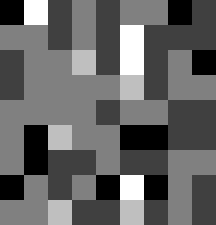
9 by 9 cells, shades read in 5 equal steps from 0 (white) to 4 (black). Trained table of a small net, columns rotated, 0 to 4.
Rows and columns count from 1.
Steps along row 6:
up down up same up same down same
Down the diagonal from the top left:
4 2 2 2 3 4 3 2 3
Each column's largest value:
4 4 3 3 4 4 4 4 4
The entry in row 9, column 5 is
3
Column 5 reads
3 3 3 2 3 2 2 4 3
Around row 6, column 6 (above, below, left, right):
2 3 2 4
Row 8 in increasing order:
0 2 2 2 3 3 4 4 4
